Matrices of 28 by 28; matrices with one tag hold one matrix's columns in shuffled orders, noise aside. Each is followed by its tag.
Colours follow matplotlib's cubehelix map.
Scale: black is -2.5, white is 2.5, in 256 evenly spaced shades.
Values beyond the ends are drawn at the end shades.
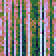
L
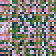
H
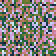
H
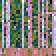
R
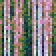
L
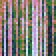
L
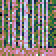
R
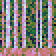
R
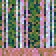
R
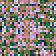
H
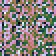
H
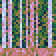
R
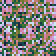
H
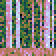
R
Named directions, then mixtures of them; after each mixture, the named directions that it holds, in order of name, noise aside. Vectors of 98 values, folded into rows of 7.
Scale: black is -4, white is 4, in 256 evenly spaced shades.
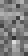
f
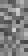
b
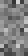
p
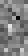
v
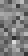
f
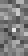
b, f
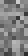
f, p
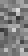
b, v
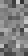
p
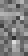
f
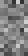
p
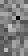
f, v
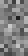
p, v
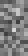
b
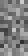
b, p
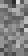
b, p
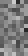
b, p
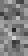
b, f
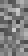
b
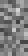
b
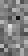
p, v
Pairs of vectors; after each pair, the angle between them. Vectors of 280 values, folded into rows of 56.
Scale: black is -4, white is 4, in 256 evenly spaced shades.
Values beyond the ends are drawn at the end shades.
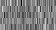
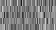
nearly parallel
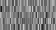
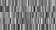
nearly parallel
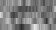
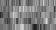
nearly opposite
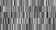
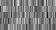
nearly parallel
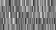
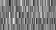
nearly parallel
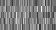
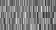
nearly parallel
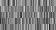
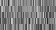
partly aligned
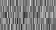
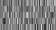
partly opposed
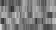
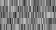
partly opposed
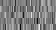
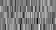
nearly parallel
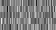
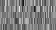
orthogonal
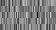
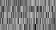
orthogonal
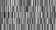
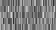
partly opposed
